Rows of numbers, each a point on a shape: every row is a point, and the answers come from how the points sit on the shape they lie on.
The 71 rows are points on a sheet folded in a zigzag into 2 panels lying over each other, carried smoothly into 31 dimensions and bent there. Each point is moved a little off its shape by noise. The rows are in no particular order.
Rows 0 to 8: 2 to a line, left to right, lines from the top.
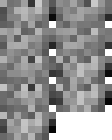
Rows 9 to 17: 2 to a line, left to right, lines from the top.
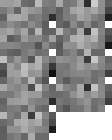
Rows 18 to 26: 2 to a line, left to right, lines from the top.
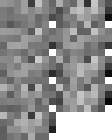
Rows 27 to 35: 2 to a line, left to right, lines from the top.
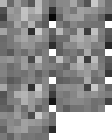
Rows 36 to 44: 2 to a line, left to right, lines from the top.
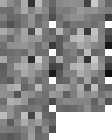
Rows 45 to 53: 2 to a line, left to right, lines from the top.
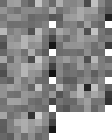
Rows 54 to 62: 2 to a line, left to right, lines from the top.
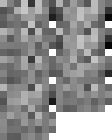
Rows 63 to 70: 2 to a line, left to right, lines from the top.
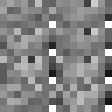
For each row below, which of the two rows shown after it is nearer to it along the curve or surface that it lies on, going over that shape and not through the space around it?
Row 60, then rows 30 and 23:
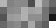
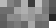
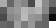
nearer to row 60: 30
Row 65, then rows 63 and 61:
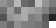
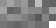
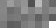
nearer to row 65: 61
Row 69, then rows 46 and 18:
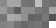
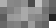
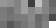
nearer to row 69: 46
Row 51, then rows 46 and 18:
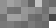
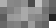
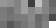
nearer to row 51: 46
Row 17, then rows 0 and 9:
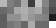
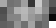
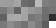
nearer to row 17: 0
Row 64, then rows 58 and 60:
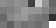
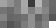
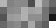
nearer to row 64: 58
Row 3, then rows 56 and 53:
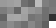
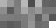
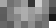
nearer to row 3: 56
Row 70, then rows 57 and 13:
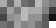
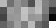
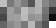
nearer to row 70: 57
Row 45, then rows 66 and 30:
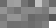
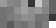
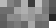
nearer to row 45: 66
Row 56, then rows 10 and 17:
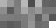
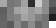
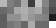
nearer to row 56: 17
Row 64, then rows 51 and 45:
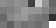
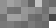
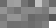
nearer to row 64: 45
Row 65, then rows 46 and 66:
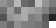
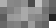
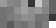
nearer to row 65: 66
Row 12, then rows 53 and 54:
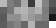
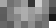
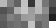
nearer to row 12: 54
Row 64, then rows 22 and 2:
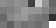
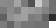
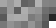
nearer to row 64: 22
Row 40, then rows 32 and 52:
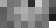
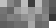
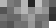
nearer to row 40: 52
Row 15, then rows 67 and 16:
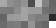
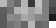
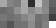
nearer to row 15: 67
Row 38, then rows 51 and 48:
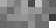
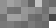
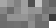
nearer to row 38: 48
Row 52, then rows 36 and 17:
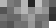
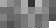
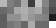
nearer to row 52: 36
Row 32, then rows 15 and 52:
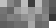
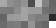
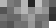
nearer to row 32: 15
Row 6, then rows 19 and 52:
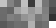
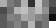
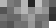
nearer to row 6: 19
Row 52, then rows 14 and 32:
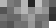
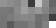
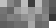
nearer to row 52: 14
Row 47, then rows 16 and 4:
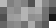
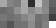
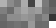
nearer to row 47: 4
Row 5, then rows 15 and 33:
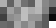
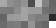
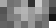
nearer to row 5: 33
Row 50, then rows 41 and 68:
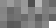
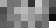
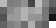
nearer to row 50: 41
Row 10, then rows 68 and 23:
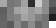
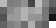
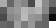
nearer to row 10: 23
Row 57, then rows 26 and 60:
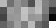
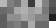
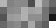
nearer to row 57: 60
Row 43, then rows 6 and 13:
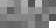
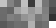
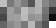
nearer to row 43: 6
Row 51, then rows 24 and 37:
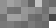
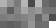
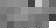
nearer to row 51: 24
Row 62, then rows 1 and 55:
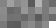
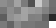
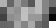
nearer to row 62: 1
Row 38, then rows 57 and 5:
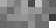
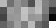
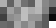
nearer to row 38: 57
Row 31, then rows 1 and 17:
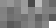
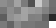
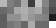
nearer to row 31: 1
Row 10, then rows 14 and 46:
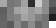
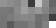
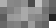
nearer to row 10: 14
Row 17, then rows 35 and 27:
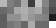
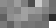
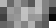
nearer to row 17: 27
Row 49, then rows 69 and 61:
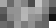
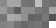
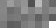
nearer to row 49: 61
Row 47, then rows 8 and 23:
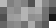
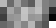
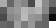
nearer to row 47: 8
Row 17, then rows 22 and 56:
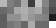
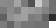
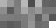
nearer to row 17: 56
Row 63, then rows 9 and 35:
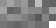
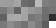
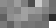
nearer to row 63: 9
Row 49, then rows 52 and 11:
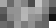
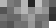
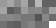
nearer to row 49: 52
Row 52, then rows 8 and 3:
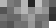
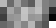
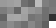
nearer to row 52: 8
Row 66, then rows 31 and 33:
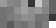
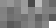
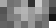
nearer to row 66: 31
